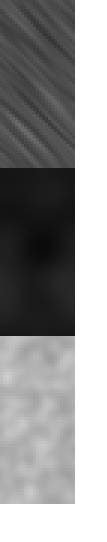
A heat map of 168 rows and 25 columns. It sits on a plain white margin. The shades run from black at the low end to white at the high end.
The table splits into 3 rows of 1 panel. Panel 1,1: low, slanting down to the right, faint in contrast. Panel 2,1: very low, smooth, faint in contrast. Panel 3,1: high, blotchy, faint in contrast.
